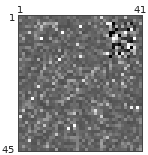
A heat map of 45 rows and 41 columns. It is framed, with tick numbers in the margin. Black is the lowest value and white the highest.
No regular stripes run through it. The top right is the roughest part. On average the colour sits 40% of the way up the scale. An odd patch, rougher than its surroundings, sits in the top right. The texture is fine-grained noise. Most values sit low, with a long tail of high ones. There is no overall slope.
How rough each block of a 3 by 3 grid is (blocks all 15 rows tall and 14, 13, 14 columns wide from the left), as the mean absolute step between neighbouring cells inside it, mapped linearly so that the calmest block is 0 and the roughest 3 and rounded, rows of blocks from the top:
0 0 3 / 0 0 0 / 0 0 0
